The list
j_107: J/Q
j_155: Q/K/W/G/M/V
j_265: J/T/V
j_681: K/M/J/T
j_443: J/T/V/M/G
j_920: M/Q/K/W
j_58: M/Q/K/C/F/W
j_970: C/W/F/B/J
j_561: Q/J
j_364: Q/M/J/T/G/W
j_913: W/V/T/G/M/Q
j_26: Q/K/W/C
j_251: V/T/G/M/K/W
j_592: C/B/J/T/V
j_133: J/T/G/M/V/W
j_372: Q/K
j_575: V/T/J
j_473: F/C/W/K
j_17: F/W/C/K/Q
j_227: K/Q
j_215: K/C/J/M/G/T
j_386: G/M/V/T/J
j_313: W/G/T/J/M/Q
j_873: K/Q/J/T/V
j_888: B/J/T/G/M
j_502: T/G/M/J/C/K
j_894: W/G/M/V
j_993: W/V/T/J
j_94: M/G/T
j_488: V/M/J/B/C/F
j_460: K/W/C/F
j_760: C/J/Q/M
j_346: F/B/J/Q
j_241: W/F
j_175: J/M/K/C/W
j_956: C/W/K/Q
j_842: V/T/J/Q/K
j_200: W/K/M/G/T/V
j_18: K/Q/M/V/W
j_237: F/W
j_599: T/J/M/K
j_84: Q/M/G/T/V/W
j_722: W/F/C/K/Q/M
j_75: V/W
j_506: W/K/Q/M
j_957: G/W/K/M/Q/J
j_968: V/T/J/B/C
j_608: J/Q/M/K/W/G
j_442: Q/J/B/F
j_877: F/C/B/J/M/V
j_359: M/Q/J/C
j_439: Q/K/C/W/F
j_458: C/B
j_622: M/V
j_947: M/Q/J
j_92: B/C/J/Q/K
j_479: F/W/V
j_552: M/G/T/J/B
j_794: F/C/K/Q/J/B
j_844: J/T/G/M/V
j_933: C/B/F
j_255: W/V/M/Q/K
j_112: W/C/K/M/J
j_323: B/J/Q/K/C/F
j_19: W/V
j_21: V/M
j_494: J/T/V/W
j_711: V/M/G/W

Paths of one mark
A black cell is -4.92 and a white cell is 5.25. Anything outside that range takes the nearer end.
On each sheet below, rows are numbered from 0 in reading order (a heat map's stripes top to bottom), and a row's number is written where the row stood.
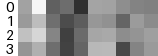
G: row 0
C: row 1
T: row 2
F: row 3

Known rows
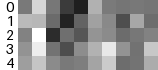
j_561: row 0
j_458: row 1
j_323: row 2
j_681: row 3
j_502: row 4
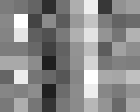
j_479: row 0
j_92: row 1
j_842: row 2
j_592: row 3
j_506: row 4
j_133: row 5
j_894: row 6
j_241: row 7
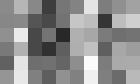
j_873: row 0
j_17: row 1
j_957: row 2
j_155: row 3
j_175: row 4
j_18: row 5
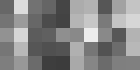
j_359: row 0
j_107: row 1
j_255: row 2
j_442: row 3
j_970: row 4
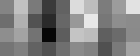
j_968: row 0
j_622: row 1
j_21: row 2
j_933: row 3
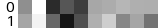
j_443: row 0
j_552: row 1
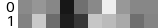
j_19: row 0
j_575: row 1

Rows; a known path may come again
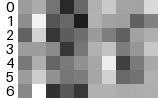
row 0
j_913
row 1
j_386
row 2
j_439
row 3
j_227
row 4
j_473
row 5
j_502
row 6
j_443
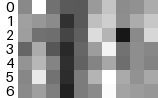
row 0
j_84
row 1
j_313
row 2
j_346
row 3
j_622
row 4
j_722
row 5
j_251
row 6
j_200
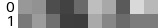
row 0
j_956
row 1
j_970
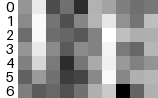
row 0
j_957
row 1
j_681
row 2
j_494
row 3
j_18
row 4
j_75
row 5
j_844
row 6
j_877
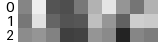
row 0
j_842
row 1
j_26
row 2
j_760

